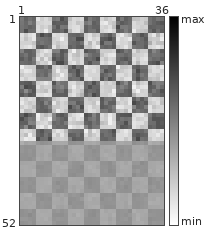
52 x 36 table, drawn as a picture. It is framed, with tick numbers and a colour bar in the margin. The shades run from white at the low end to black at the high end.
Slope: none. Average level on the scale: 40%. Seam: horizontal, 60% of the way down, the bottom part calmer. Grain: checkered.
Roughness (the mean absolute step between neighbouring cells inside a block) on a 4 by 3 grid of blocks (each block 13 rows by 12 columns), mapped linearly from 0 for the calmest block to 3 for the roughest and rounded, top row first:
333 | 333 | 111 | 000
